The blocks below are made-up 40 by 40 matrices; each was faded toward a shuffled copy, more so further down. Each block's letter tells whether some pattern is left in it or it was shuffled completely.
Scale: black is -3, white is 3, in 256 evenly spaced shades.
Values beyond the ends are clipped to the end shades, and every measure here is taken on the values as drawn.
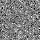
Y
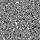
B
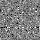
B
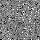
B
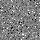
Y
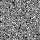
Y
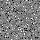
Y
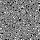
Y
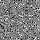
B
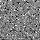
B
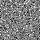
Y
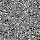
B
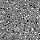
B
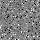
Y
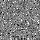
B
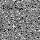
B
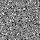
Y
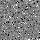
Y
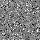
B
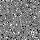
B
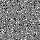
B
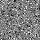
Y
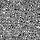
B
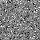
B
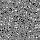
B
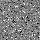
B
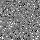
Y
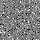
B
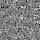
B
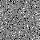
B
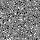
Y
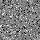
B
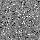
Y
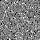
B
